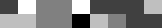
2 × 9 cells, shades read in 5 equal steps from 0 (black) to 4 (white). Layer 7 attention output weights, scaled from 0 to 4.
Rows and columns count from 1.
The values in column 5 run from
0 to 4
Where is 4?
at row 1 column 2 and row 1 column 5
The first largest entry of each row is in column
2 1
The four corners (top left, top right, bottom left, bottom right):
1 3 3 1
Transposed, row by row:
1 3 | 4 3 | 2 2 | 2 2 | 4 0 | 1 3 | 1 2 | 1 1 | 3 1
